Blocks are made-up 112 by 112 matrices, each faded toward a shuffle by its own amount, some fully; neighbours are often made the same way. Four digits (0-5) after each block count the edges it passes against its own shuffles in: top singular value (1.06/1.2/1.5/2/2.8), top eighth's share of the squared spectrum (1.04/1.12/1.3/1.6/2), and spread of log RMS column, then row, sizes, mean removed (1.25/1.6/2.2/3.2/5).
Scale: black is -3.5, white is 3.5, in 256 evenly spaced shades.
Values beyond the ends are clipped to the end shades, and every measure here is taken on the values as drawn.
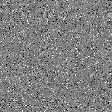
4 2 1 1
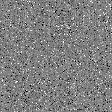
3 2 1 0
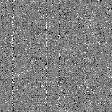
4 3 2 1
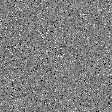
1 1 2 0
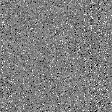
1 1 2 0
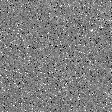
0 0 0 0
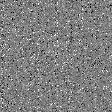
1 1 2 0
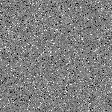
0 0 0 0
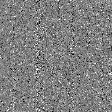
1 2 3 0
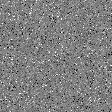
0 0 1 0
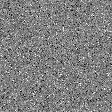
0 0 0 0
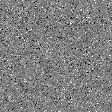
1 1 1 1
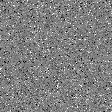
0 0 0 0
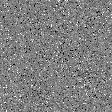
0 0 0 0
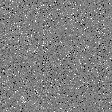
3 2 1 0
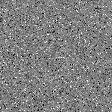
0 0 0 0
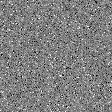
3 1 0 0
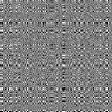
5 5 4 4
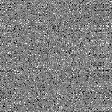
4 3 2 2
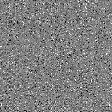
4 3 1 1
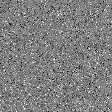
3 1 0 0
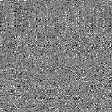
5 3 2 2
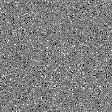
4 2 1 1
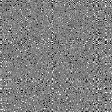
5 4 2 2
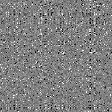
4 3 2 2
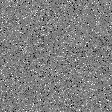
1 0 0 0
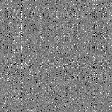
4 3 2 2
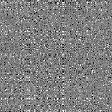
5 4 3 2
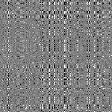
5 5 4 4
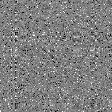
4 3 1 1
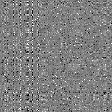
5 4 3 2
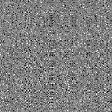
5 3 2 2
